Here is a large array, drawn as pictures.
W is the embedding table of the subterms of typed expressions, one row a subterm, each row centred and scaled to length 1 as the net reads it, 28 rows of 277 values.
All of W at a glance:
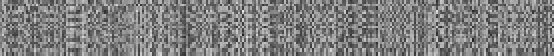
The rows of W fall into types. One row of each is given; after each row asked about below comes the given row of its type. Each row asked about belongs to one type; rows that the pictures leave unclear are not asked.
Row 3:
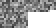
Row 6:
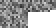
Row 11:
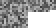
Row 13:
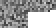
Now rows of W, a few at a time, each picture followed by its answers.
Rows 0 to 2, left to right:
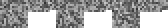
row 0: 11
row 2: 13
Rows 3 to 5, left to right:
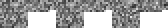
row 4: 3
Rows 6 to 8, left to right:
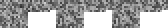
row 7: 11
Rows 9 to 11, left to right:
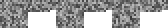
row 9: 6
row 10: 6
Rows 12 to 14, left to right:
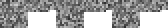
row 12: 3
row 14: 3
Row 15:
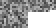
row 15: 11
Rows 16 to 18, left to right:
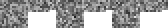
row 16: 11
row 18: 11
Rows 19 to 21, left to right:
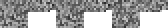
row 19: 13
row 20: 13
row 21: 3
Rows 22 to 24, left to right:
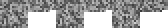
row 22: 11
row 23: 11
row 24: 6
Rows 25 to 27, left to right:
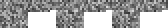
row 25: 6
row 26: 6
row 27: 6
